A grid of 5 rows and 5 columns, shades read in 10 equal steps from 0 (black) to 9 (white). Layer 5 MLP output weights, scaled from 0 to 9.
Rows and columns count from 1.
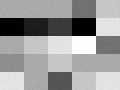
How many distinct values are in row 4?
3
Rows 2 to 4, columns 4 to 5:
0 8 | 9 4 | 6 6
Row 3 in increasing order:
4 6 7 8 9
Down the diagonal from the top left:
6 1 8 6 8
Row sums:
29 11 34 30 32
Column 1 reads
6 0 6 5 8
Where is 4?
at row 1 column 4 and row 3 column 5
